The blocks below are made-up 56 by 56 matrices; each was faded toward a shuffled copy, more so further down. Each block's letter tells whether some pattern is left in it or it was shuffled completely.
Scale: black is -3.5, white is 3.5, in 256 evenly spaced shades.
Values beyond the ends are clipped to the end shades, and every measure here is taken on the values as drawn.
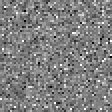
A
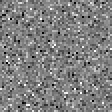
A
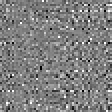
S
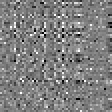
S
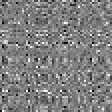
S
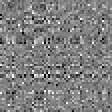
S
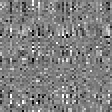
S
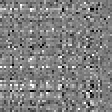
S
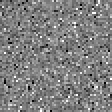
A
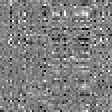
S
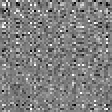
S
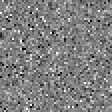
A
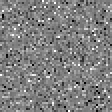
A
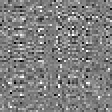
S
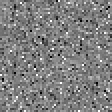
A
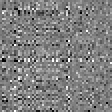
S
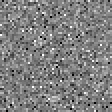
A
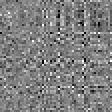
S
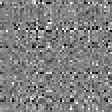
S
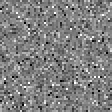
A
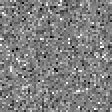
A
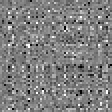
S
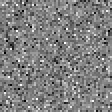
A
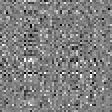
S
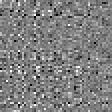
S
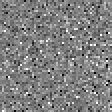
A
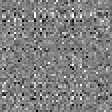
S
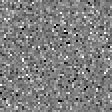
A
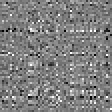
S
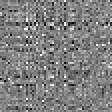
S
